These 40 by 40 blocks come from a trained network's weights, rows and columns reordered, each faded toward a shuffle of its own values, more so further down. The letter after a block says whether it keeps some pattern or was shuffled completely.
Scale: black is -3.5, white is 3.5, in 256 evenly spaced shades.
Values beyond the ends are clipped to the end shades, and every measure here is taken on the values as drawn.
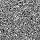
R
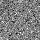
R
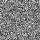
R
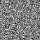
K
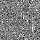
K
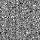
K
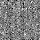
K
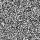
R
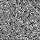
R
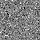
R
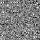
K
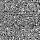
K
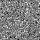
R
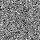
R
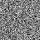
R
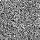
R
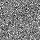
R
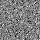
R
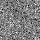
R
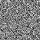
K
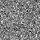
K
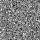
R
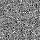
R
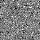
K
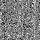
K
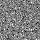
R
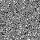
R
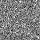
K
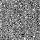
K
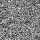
K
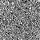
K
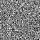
K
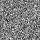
K
